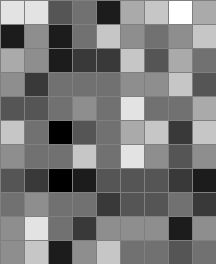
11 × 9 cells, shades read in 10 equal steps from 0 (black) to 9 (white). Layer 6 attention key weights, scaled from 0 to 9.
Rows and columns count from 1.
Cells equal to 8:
5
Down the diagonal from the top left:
8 5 1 4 4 6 5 2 2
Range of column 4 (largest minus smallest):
6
